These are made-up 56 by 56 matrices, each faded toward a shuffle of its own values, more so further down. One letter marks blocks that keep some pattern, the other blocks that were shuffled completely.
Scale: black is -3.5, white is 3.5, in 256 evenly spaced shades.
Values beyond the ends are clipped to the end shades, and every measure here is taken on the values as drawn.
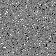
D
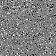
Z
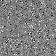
D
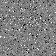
D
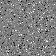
Z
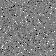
D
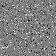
D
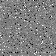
Z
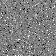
D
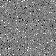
Z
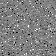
Z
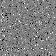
Z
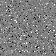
Z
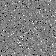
D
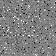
Z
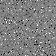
Z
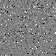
Z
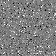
Z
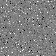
D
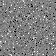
Z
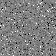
Z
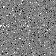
Z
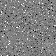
D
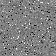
D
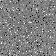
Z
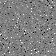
D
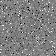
D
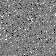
D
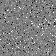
D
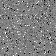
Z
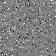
Z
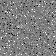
D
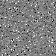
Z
